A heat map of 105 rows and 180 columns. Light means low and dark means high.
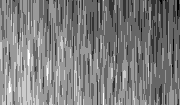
Streaks run downward. The ninth with the highest average is the top right. The field climbs toward the top right. Neither half mirrors the other. The bottom left is the ninth with the lowest average.
